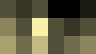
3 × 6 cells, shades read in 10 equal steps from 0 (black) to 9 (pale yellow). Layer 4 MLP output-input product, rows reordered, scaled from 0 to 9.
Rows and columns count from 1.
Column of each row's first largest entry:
1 3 3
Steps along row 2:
down up down down up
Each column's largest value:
6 4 9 3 4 5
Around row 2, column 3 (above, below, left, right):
3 7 3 3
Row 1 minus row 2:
-2 -1 -6 -3 -2 -2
